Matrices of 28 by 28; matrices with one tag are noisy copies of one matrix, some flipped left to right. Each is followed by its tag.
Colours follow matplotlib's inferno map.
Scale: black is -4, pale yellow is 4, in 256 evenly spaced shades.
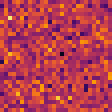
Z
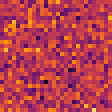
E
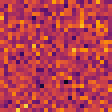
E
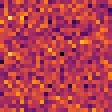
Z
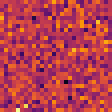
E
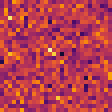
Z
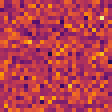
Z
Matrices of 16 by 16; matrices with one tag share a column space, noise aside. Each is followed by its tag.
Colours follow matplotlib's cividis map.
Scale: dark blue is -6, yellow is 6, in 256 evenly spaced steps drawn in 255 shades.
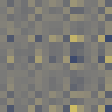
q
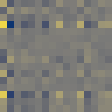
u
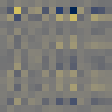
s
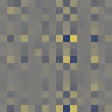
q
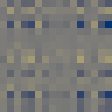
u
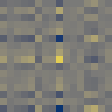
q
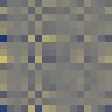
q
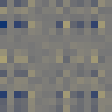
u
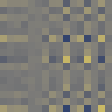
q
